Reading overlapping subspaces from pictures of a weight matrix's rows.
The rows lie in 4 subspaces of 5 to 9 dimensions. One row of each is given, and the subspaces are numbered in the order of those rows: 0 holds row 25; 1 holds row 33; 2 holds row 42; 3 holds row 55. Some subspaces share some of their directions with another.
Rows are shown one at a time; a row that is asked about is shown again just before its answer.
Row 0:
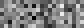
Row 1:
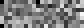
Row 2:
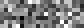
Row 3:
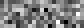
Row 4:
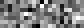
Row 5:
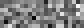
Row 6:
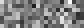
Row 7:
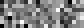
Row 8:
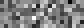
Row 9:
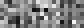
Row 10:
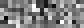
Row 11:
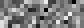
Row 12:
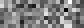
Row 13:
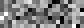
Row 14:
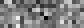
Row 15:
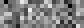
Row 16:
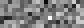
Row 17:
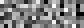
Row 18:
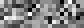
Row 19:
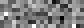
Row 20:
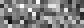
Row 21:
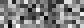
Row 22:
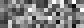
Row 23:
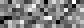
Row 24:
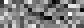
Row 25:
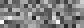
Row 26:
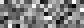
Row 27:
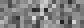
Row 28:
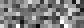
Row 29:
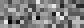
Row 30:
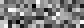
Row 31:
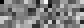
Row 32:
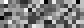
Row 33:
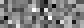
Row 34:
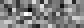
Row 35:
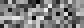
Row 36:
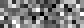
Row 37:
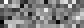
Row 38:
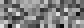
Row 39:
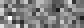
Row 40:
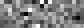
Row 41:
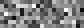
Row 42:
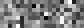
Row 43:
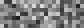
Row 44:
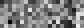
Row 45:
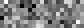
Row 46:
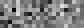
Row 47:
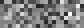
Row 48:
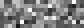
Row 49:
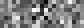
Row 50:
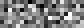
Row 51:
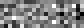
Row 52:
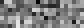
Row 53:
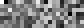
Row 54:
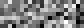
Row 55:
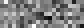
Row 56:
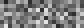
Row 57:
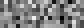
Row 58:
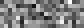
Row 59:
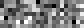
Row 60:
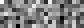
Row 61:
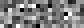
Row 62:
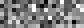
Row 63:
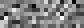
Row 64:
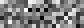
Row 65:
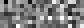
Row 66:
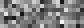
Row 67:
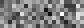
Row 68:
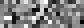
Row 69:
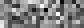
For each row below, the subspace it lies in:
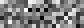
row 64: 0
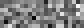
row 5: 1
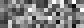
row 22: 3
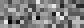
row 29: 0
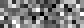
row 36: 3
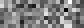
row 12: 0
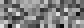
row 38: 1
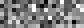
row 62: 1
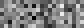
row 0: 2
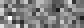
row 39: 2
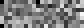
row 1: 2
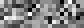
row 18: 0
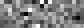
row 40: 2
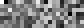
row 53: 3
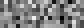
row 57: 3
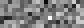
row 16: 0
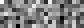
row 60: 3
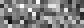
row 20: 0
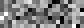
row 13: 3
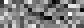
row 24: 3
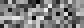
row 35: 0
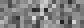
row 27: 2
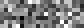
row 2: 0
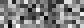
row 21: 3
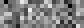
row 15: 0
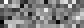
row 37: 0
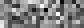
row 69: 1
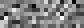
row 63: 3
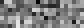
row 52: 1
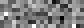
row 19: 3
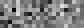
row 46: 2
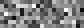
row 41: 1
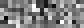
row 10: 1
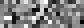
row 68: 2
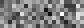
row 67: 2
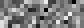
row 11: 1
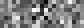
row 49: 2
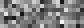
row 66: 1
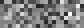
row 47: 1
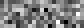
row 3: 1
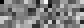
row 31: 3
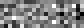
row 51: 0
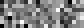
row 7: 2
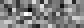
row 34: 2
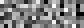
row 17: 0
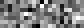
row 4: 2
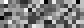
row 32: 0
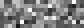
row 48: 1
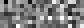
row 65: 3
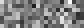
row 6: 2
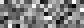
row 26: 2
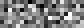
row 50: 1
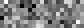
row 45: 0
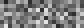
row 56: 0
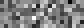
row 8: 0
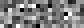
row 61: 1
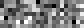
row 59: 1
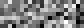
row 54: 0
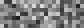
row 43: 1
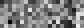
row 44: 0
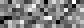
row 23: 0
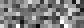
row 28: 0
